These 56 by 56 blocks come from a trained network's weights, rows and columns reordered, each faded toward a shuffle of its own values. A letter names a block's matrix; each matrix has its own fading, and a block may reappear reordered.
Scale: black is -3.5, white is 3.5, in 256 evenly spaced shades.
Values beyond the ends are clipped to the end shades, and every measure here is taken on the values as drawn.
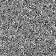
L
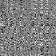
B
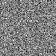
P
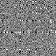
B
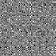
B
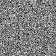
L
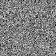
P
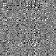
B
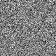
P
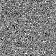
L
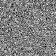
P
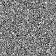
P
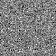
L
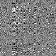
B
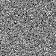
L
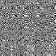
B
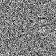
P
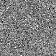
L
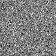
L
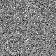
L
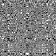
B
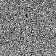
P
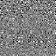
B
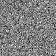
L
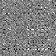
B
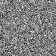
P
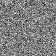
P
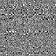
B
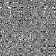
B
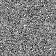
L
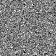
L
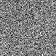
P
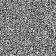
L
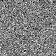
P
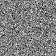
L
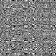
B
